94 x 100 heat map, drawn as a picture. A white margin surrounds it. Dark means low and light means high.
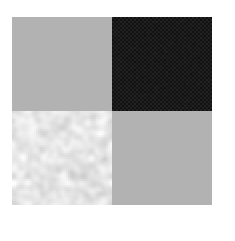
The table splits into 2 rows of 2 panels. Panel 1,1: high, flat. Panel 1,2: very low, checkered, faint in contrast. Panel 2,1: very high, blotchy, faint in contrast. Panel 2,2: high, flat.
